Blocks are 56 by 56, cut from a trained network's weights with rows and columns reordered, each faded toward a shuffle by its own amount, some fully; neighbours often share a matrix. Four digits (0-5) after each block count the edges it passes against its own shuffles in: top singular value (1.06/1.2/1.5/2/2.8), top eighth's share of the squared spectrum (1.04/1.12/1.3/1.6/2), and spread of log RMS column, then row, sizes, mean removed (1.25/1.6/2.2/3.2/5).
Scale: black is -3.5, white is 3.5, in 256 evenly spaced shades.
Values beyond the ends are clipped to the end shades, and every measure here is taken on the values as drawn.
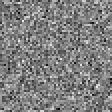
2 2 0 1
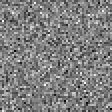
1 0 0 0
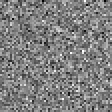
2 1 0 0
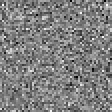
3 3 1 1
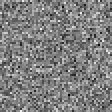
2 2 0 0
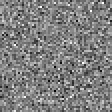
0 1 0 0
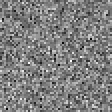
1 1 0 0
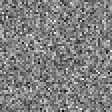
0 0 0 0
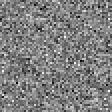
0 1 0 0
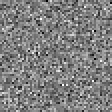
0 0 0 0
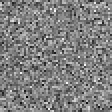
1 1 0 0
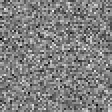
2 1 0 0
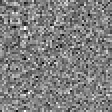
3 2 0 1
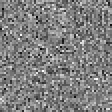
2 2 0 0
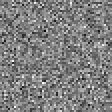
3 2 1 0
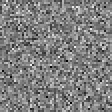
1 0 0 0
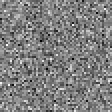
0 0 0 0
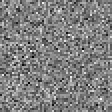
1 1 0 0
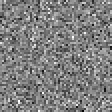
1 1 0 0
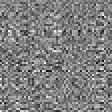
4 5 2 3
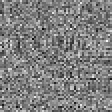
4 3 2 1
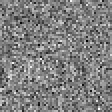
2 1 0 0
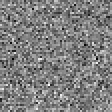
2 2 0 0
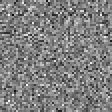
3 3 0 1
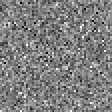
0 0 0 0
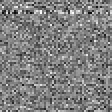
4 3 1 2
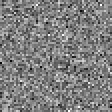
2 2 0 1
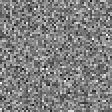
2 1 0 0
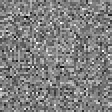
4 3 0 2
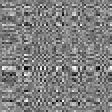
5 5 3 3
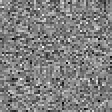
3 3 1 2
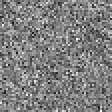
0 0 0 0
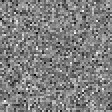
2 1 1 0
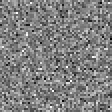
1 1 0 0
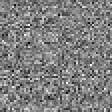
4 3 1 2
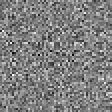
4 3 1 2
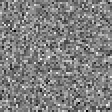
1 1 0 0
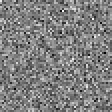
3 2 0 1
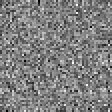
4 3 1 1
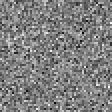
0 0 0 0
